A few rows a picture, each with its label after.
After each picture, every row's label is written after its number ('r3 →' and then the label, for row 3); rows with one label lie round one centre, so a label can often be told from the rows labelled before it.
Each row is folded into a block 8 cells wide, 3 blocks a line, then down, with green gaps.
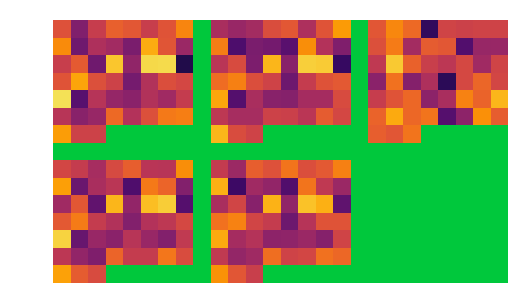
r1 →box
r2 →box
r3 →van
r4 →box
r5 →box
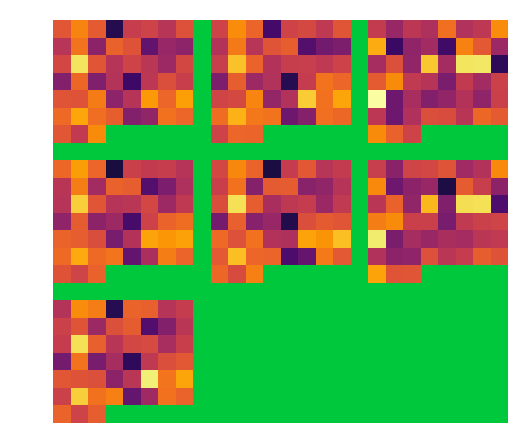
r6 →van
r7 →van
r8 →box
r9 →van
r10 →van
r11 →box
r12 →van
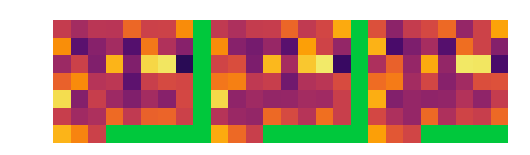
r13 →box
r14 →box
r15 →box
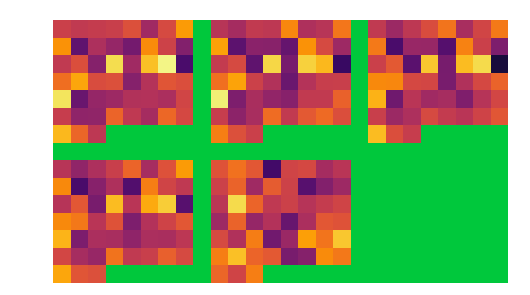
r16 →box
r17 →box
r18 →box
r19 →box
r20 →van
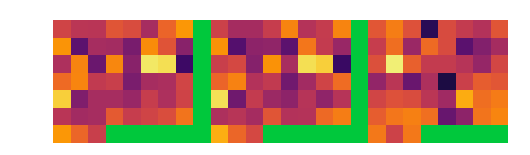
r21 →box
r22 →box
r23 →van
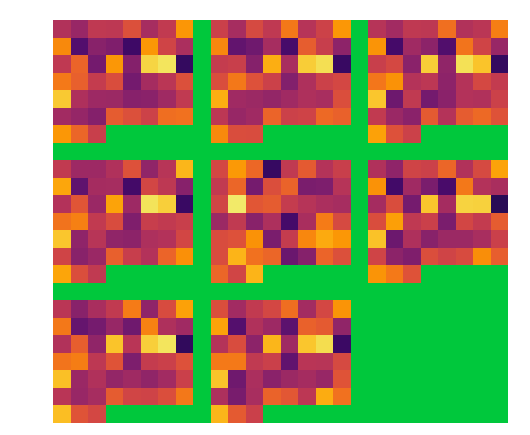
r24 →box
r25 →box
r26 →box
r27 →box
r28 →van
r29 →box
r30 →box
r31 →box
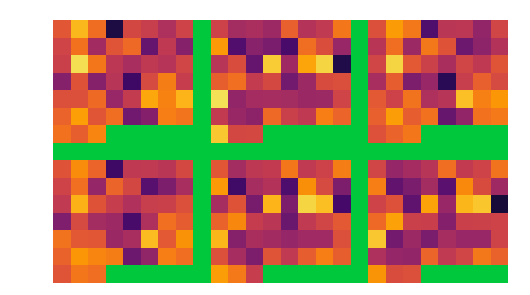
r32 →van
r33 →box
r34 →van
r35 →van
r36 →box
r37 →box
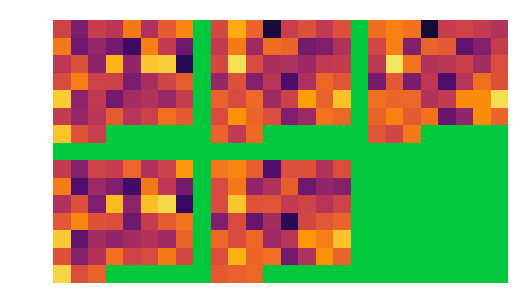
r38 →box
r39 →van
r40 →van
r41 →box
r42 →van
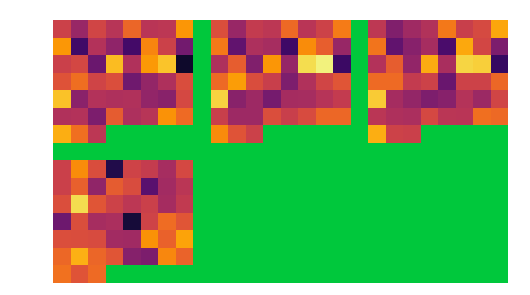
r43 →box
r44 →box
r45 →box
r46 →van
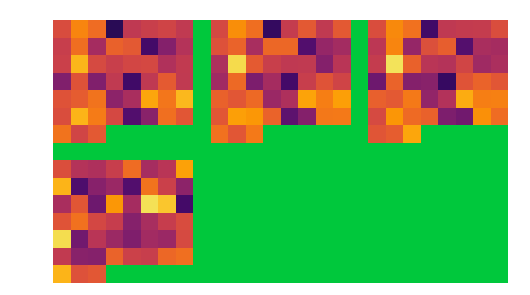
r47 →van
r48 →van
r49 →van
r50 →box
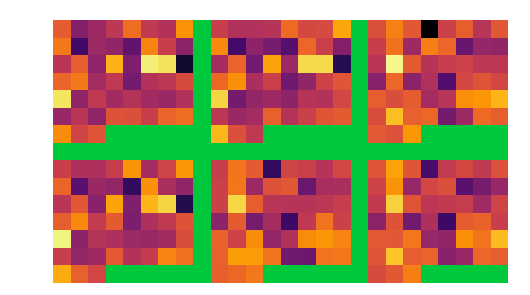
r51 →box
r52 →box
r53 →van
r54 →box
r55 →van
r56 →van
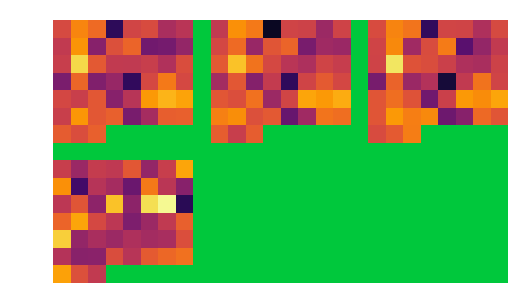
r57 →van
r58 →van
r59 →van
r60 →box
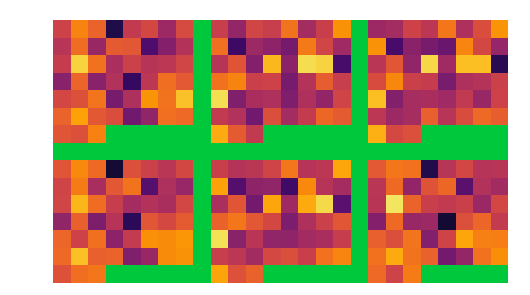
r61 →van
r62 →box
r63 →box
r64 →van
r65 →box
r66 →van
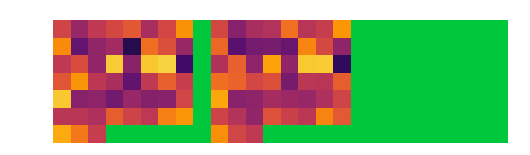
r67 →box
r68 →box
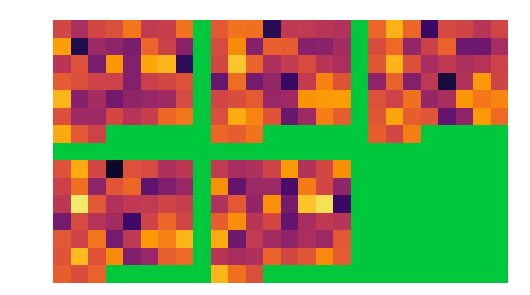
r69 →box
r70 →van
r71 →van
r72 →van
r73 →box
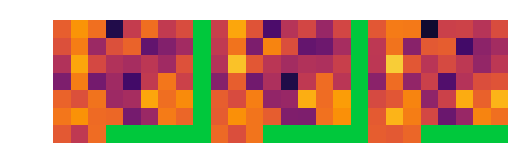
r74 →van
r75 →van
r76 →van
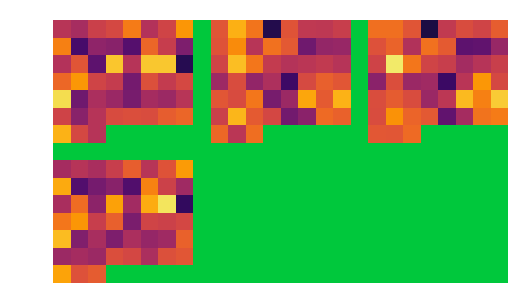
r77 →box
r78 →van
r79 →van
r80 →box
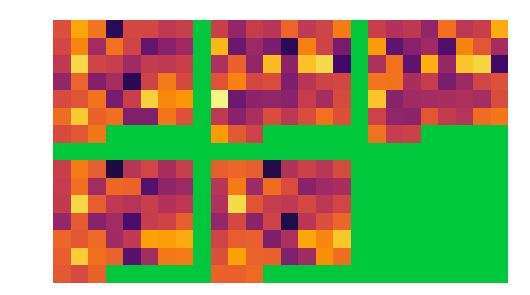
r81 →van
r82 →box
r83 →box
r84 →van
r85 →van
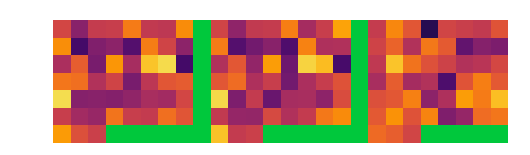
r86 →box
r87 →box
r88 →van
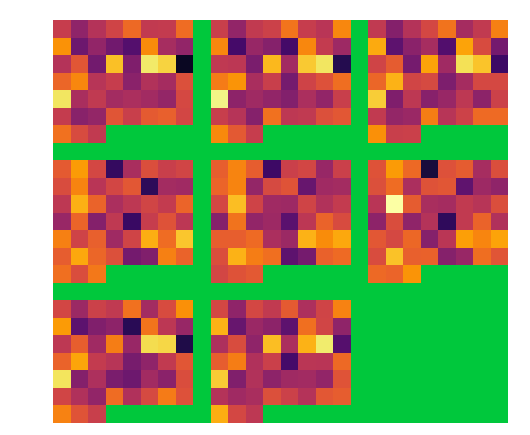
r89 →box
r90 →box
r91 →box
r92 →van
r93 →van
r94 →van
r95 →box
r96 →box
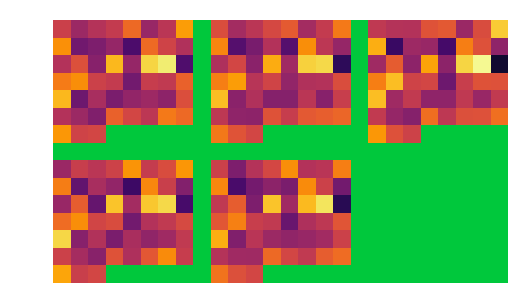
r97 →box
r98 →box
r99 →box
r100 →box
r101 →box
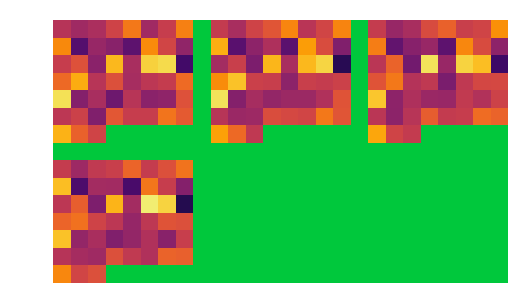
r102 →box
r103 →box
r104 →box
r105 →box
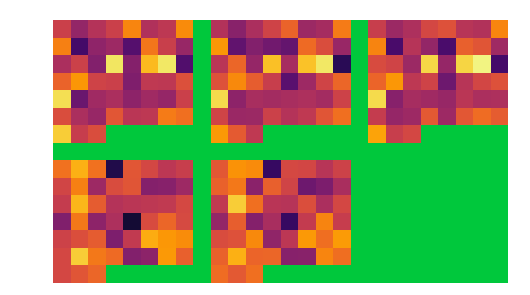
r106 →box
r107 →box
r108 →box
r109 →van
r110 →van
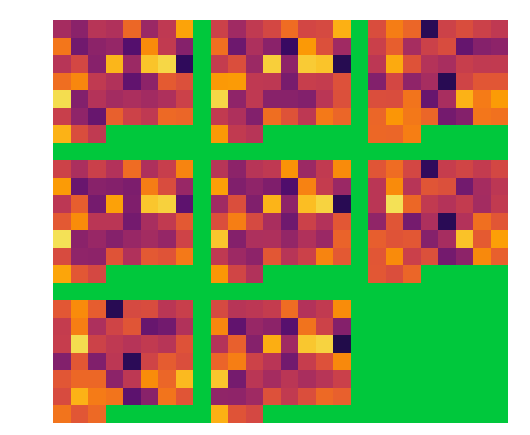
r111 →box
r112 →box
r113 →van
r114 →box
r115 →box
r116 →van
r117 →van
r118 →box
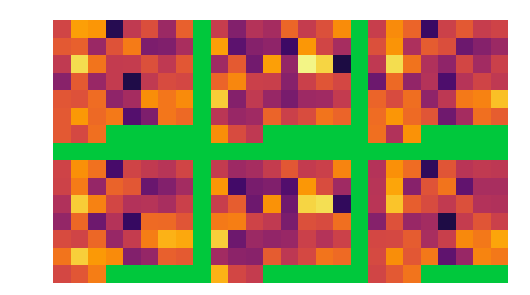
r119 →van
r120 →box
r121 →van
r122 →van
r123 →box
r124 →van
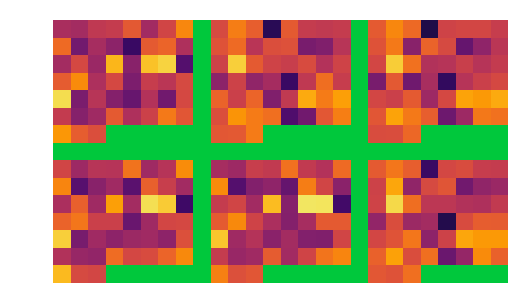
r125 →box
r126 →van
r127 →van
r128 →box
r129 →box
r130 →van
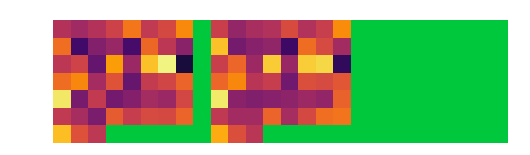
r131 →box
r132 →box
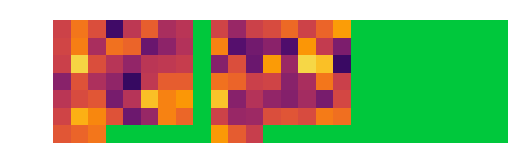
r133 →van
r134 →box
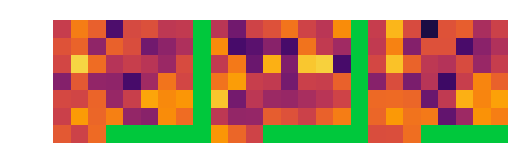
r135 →van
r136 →box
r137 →van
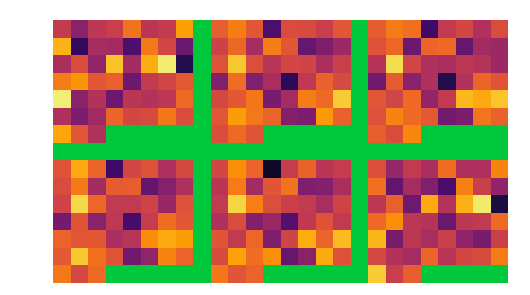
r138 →box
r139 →van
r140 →van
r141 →van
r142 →van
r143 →box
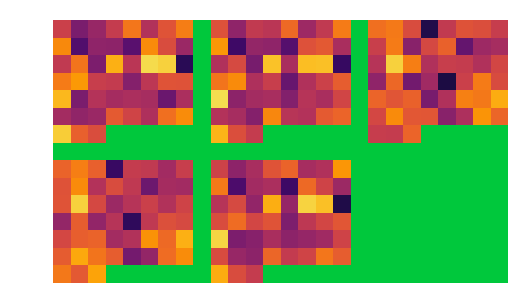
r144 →box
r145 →box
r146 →van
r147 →van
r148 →box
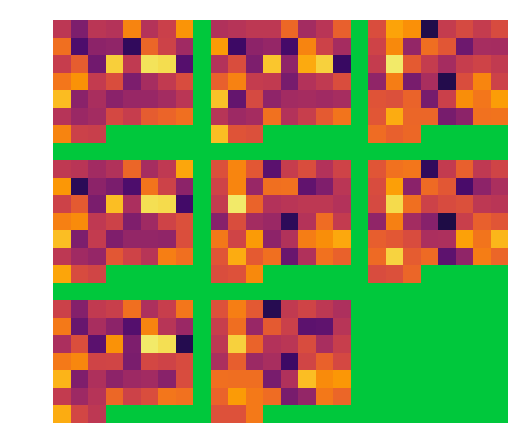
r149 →box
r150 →box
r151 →van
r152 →box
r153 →van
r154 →van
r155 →box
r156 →van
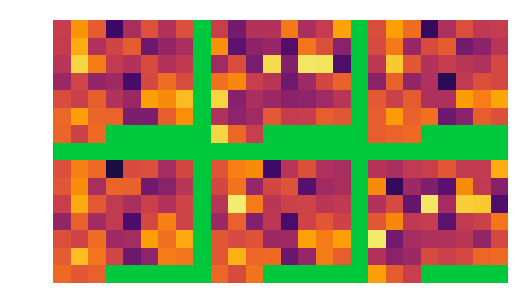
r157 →van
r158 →box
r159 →van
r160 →van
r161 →van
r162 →box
